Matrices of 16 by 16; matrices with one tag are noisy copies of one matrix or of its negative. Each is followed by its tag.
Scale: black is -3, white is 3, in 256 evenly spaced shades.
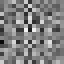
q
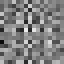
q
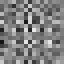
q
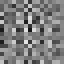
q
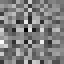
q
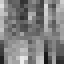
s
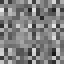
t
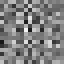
q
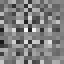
q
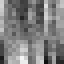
s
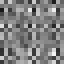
t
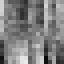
s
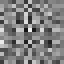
q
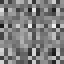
t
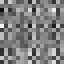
t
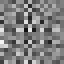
q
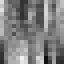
s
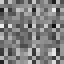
t
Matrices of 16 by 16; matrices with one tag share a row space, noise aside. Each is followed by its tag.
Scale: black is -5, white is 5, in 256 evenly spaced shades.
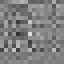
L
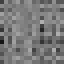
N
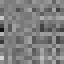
N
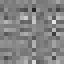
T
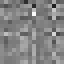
T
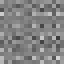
N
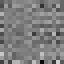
N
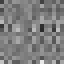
N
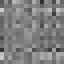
N
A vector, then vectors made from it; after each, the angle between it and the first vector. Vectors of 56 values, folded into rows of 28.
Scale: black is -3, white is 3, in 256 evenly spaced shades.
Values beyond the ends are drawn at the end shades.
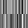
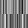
nearly parallel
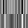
nearly parallel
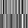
nearly parallel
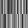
nearly opposite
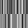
nearly opposite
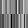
partly aligned
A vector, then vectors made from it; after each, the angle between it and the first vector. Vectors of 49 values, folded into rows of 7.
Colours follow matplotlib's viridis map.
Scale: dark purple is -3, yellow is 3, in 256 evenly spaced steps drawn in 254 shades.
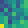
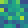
partly opposed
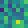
partly aligned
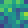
partly opposed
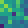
nearly opposite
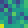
nearly parallel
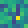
orthogonal
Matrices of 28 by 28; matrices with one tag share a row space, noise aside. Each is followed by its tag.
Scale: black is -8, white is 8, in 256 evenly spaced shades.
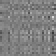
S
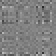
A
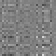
A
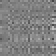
S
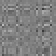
A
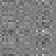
A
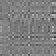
S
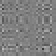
A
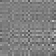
S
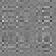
A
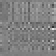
S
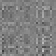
A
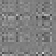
A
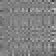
S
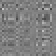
A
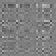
A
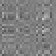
A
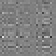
A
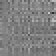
S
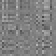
A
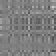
S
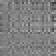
S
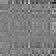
S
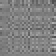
S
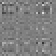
A
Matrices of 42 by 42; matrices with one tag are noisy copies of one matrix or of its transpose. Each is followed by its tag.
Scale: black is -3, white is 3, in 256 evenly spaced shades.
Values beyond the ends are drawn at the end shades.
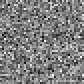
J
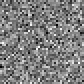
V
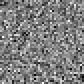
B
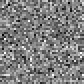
J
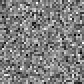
B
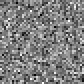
B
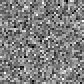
V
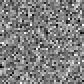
V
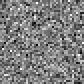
B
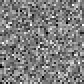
V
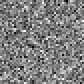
V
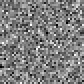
V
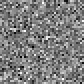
V
